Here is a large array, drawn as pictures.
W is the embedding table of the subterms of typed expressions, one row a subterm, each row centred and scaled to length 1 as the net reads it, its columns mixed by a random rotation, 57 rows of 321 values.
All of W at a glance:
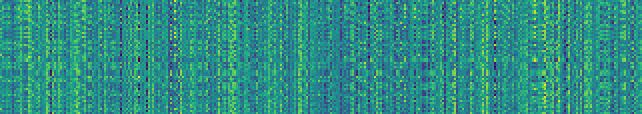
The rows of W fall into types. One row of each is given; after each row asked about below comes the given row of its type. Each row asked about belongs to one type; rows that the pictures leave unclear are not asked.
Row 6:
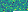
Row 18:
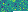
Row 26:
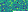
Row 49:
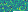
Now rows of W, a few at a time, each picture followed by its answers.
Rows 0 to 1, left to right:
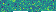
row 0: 18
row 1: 49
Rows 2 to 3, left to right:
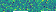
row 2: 6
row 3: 26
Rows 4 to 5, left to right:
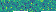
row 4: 6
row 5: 18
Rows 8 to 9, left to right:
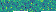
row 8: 6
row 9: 18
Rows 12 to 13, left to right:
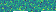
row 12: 49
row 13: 6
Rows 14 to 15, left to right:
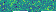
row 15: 49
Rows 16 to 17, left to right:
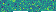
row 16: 18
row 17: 49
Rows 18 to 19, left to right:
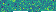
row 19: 49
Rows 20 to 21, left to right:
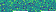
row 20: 26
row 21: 26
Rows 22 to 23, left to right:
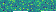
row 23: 26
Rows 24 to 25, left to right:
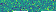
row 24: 26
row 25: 49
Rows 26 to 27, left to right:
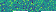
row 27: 18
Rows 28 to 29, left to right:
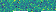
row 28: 26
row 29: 6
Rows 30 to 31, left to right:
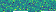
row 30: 6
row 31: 26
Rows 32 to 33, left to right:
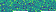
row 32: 26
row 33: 26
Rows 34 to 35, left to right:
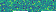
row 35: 49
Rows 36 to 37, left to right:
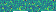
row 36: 49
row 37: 49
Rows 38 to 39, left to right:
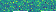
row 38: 18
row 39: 26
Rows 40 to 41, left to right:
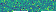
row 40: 26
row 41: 49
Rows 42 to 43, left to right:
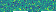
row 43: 49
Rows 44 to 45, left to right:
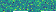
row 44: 6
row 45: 26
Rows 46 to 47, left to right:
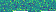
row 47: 26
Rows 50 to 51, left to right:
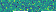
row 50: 6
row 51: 49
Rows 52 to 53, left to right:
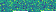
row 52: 26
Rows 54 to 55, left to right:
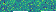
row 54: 18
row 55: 26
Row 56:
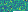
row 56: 49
